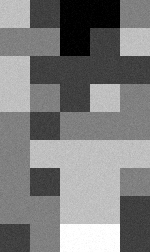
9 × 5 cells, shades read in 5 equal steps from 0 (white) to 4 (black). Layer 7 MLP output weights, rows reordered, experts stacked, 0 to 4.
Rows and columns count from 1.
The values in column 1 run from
1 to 3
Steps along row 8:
same down same up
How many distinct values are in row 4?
3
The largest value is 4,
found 3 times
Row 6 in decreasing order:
2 1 1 1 1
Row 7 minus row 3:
1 0 -2 -2 -1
